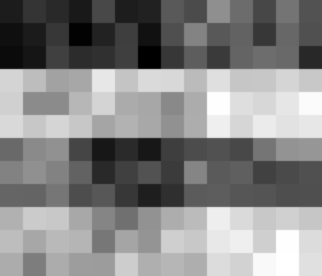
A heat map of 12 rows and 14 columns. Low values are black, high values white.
The grain runs across in streaks. Horizontal stripes repeat 2 times down the table. The values spread evenly over their range. The top left is the ninth with the lowest average. The bottom right is the ninth with the highest average.
